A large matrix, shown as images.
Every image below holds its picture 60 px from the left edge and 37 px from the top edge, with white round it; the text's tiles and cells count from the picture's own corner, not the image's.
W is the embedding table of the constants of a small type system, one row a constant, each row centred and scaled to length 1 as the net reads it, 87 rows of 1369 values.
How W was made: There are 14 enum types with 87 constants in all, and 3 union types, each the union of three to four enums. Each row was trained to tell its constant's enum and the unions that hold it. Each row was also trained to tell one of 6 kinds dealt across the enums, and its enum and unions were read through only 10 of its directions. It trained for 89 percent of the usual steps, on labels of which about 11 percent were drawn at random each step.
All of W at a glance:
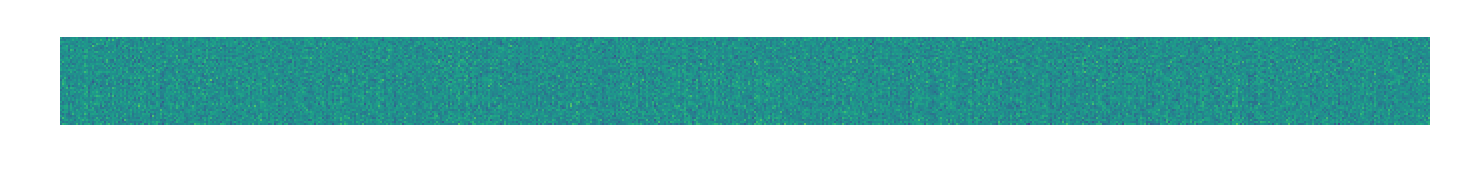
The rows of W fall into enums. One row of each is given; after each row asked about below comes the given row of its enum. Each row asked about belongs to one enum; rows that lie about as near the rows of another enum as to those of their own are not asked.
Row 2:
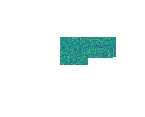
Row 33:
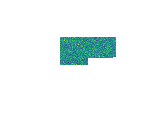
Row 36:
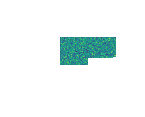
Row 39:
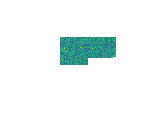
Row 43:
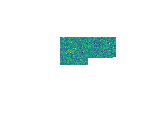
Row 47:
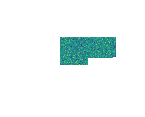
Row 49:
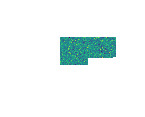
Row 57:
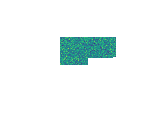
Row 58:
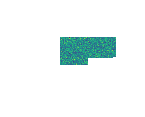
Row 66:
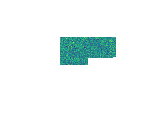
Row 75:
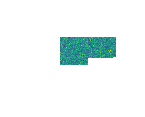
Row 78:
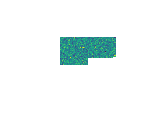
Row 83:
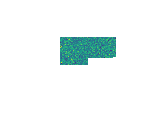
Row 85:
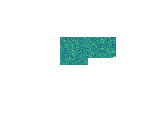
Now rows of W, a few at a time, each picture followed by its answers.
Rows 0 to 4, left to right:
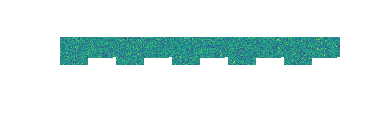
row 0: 2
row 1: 39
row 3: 66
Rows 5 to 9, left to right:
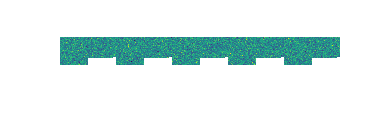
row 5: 33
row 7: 85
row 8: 47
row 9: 33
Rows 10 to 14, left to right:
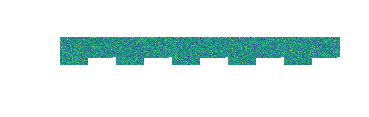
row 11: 39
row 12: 47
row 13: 57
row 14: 85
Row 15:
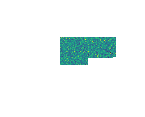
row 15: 57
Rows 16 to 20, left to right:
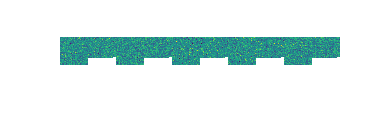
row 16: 83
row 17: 75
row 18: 47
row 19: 2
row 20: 66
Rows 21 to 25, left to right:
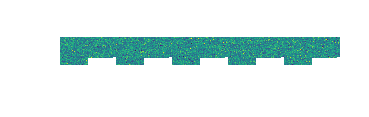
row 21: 66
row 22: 33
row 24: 33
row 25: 43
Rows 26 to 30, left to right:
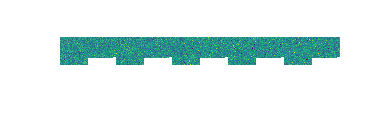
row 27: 36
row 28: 75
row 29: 57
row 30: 49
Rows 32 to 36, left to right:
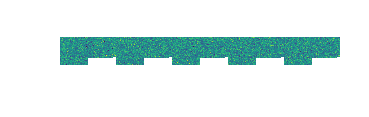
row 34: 66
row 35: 66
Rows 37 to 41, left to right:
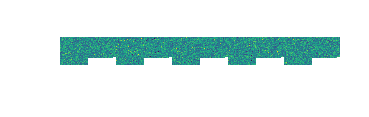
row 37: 83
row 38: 49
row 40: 75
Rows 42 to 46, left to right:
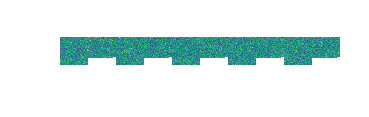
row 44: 39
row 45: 83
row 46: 47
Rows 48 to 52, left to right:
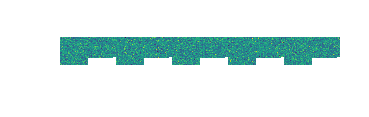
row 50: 57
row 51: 39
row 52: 2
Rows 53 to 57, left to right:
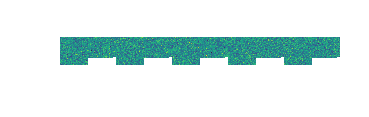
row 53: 83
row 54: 85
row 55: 39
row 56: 75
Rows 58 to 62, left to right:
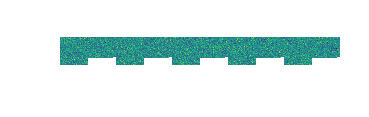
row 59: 36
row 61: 36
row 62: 2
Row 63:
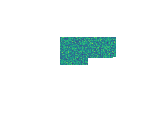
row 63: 83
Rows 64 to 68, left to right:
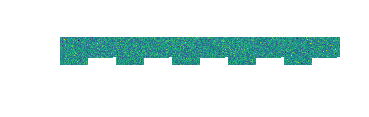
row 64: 36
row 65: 49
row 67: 36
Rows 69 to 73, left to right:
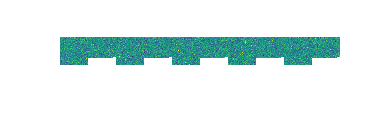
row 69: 39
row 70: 47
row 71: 39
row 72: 75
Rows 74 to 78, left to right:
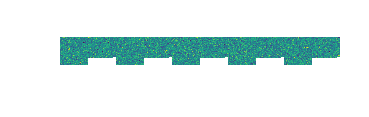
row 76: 85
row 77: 2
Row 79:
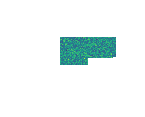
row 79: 49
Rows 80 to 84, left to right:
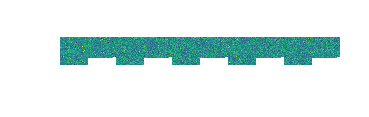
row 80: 43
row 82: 66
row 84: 83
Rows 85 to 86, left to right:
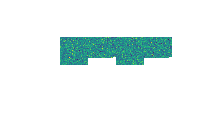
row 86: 36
